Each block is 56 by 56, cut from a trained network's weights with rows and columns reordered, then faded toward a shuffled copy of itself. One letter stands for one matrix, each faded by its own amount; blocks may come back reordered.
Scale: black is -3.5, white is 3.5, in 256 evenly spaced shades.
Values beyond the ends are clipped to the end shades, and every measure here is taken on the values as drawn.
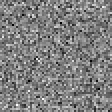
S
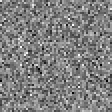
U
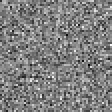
U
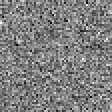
S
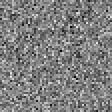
S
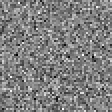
S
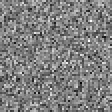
S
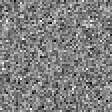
U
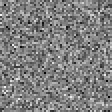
S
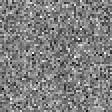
S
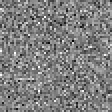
U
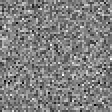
S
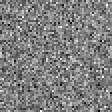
U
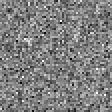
U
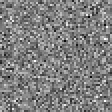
U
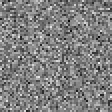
S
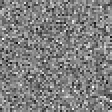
U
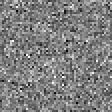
U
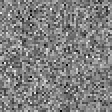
S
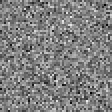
S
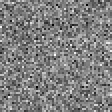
S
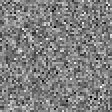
S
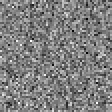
U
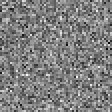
U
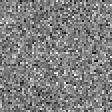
U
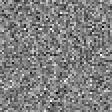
U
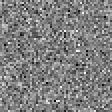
U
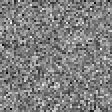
S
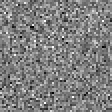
U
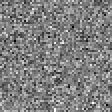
S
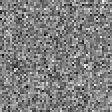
S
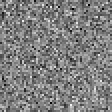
U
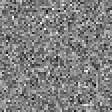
U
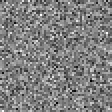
S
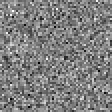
U
